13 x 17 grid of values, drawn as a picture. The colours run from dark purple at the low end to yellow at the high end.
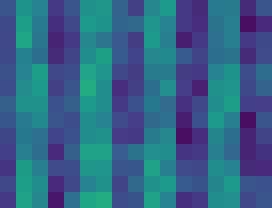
Stripes: upright, repeating 4 times. Grain: streaks running down. Average level on the scale: 30%.
